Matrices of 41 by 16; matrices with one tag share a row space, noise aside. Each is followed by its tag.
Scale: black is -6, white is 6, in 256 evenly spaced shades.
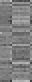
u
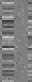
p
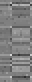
u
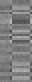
u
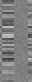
p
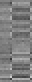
u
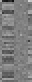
p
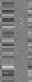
p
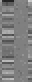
p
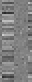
p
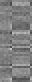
u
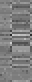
u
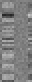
p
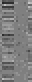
p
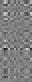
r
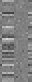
p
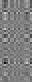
r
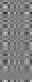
r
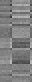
u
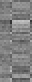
u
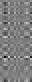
r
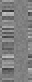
p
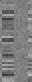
p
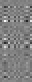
r
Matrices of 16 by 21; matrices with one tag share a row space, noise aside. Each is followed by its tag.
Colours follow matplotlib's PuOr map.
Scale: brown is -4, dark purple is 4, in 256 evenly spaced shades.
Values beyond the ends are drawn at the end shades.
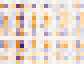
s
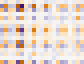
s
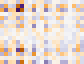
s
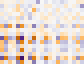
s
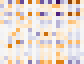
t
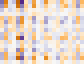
s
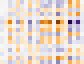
t
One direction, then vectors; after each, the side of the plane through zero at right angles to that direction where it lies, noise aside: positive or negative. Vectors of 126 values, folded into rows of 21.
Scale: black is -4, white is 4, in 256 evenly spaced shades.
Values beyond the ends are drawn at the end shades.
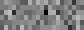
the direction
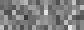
negative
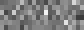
negative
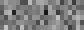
positive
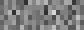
positive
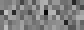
positive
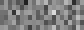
positive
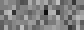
positive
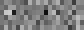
positive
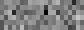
positive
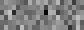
positive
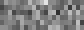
positive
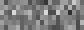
negative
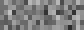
positive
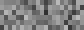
positive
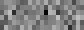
positive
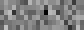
positive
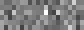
negative
